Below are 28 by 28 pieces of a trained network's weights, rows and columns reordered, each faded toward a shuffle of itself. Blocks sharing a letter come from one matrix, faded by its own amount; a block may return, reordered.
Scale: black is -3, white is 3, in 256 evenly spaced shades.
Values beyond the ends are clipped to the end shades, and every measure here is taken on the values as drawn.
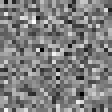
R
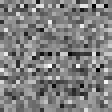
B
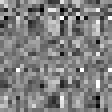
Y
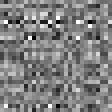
Y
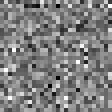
R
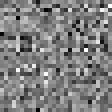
B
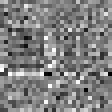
B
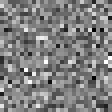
R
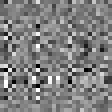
Y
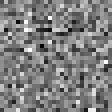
B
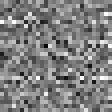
B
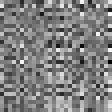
Y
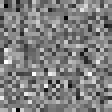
R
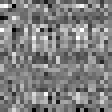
Y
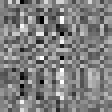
Y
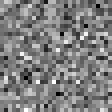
R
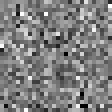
R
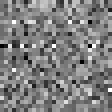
R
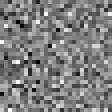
R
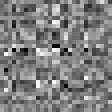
Y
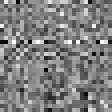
R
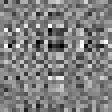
Y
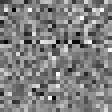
B
